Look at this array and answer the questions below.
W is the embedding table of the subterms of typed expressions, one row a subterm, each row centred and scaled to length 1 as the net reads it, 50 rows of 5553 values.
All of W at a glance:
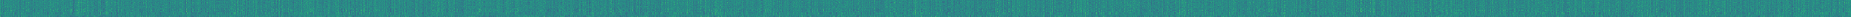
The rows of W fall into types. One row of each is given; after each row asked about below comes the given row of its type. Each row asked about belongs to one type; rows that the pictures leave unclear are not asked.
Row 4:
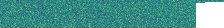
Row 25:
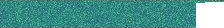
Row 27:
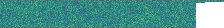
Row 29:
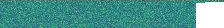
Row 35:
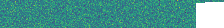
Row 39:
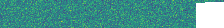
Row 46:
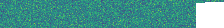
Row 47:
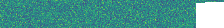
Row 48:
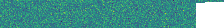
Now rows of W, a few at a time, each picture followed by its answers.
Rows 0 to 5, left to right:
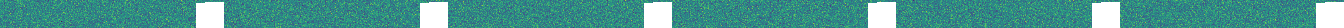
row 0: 25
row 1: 29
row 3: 48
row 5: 47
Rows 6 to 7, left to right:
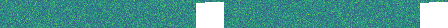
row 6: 35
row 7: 46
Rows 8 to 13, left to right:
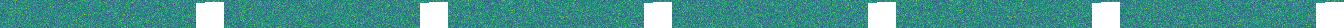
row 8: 46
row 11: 35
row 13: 46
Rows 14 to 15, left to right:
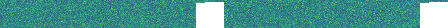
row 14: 39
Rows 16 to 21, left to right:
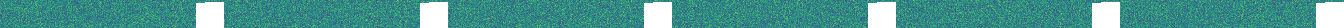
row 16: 27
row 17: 4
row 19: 25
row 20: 48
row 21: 27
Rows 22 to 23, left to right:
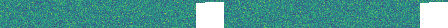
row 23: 29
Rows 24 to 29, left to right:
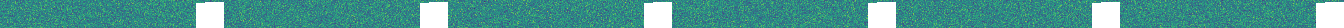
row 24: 35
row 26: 35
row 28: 25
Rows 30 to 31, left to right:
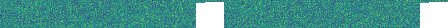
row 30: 27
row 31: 27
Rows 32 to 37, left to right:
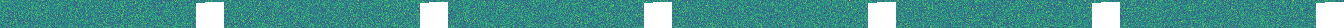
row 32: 27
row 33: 35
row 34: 25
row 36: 48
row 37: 39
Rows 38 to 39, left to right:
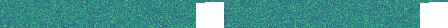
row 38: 39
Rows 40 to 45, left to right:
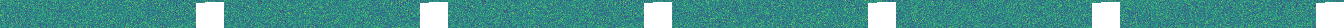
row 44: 25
